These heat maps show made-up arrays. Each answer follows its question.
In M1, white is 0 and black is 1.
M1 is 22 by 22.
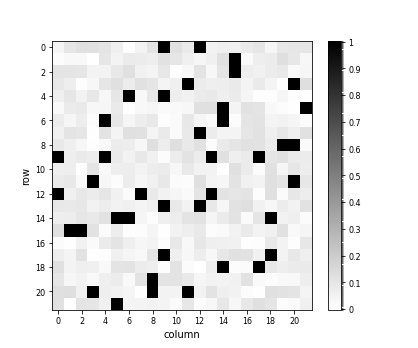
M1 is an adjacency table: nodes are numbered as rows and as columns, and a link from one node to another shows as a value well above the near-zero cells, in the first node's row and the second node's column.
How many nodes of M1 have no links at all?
2
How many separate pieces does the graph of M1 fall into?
5
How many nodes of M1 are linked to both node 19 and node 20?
1
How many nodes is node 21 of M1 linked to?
1
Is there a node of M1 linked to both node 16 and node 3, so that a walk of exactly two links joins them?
no
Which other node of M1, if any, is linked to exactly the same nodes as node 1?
node 2
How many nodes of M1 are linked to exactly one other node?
5
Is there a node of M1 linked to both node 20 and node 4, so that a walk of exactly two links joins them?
no
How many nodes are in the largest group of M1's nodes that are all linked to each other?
3
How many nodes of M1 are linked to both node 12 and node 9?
2
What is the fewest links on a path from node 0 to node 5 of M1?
5
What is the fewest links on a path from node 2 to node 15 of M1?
1
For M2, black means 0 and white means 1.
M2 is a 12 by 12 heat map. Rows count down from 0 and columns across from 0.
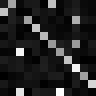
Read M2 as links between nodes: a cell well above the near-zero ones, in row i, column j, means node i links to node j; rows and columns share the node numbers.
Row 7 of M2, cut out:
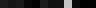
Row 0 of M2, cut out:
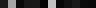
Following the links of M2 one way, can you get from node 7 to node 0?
no
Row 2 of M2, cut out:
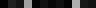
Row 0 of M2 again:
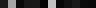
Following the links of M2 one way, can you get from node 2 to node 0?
no
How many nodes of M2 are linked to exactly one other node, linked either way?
1
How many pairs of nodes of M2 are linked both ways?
1
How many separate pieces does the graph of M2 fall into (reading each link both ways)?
1
